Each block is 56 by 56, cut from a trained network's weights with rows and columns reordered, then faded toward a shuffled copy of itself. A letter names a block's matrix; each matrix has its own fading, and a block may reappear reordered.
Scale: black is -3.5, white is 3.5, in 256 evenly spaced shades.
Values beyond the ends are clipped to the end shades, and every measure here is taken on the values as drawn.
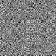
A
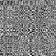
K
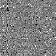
A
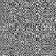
K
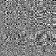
K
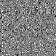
A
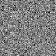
A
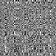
K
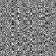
K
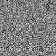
A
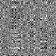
K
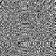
K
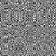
K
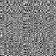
K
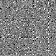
A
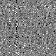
A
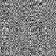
K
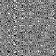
K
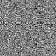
A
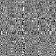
K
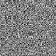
A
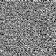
A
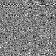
A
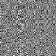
K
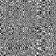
K
